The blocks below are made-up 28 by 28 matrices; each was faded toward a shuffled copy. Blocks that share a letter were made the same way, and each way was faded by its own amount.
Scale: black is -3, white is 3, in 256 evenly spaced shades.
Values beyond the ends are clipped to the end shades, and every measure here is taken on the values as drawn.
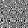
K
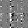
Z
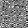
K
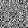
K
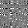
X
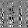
Z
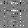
Z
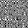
X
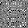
K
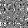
X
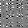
Z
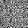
K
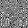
K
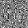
K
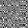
X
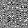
X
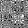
X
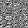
K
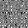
X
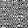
X
